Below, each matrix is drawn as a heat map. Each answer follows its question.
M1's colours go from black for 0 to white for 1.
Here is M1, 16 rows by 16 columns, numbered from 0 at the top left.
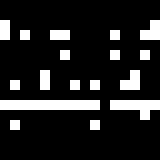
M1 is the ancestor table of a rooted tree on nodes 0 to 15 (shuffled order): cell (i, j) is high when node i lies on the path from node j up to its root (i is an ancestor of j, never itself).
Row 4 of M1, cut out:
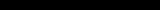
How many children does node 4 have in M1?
0
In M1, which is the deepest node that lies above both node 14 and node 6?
5
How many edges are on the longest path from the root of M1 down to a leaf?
4
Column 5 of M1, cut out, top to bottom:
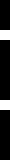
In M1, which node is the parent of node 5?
3
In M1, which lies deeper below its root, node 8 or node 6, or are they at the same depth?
node 6
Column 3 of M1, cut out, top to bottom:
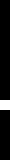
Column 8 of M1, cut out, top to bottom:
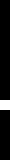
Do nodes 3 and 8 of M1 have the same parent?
yes
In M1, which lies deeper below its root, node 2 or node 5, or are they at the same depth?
the same depth
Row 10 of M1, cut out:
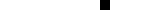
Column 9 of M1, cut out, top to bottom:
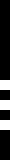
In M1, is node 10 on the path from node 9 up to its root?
yes
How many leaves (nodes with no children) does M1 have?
8
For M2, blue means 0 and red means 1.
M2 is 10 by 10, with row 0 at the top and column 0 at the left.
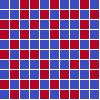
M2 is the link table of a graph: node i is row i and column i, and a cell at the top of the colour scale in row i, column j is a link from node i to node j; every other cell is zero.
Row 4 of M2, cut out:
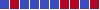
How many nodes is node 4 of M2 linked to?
4
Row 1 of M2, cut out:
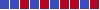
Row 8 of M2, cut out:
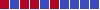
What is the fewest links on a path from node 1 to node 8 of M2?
2
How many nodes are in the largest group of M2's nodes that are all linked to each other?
5
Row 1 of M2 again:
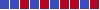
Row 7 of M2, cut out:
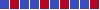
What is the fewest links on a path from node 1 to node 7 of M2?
1
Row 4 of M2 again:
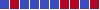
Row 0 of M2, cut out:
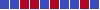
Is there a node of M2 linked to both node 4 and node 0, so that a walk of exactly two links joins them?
no
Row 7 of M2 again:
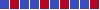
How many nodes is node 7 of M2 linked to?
4
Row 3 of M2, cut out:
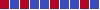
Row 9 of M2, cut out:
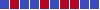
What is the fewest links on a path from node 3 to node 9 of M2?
3
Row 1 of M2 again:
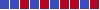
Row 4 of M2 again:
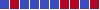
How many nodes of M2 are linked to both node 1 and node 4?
3
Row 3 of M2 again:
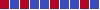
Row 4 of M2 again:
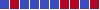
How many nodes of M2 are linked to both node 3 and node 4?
0
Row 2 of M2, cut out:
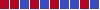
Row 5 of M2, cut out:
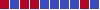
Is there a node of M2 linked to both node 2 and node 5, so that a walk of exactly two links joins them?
yes
